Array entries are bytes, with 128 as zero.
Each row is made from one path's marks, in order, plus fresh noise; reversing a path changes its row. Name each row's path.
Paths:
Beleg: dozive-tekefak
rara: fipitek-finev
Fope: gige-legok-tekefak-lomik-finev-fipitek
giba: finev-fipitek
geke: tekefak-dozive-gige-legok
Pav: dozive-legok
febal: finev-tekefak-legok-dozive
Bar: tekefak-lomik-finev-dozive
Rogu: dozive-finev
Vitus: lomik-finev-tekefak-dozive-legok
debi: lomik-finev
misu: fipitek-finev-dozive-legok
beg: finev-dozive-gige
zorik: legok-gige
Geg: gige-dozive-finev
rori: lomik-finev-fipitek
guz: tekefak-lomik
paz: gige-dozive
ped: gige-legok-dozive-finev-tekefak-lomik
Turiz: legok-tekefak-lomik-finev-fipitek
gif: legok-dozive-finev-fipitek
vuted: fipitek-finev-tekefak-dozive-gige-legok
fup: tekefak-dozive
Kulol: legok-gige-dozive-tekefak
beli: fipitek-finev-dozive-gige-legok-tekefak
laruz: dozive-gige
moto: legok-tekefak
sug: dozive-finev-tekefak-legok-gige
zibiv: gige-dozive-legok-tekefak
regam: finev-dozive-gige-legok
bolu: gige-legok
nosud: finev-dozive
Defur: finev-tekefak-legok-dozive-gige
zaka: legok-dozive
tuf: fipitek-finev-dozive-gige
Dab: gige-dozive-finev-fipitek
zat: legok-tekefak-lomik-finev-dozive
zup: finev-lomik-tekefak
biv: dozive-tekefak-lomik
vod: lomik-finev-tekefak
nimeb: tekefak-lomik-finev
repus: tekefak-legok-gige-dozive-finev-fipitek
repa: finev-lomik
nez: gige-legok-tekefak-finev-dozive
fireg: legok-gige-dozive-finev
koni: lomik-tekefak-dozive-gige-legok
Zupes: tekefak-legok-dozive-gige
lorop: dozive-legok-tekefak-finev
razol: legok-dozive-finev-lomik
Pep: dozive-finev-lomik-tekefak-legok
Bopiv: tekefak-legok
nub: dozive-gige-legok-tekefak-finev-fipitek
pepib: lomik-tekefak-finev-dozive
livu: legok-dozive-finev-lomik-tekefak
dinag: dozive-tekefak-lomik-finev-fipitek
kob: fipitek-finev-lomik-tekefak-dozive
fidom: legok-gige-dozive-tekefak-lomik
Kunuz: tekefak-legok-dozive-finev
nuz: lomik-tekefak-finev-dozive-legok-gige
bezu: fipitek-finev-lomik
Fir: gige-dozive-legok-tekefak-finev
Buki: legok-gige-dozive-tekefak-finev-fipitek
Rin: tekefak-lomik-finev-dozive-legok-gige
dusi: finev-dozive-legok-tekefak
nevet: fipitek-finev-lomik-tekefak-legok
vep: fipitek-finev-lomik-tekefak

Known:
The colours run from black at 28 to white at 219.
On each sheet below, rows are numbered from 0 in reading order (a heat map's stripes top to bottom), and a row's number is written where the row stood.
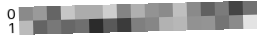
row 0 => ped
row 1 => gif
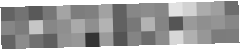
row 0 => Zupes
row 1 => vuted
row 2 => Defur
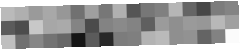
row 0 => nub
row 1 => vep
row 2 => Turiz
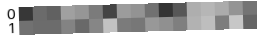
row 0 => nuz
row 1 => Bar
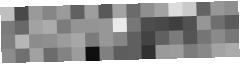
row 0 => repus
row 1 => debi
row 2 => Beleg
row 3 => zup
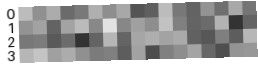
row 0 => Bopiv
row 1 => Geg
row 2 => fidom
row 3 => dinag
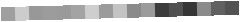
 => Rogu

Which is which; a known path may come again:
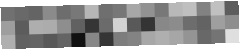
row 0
Bar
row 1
rori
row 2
Buki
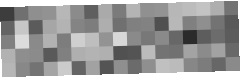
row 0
tuf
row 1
sug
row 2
biv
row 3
geke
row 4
Dab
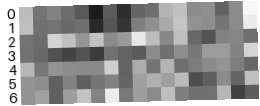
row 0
Turiz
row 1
gif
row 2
bezu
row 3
Kulol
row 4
nimeb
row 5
razol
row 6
Geg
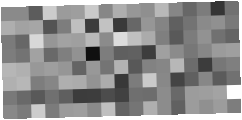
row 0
ped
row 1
regam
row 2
rara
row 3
zup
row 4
nub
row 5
bolu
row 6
livu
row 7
vuted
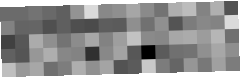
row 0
fup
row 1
moto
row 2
kob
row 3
vod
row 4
Bopiv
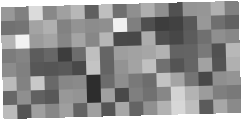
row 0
misu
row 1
debi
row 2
Pep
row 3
fidom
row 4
fireg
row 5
giba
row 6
Defur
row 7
repus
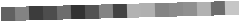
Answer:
zorik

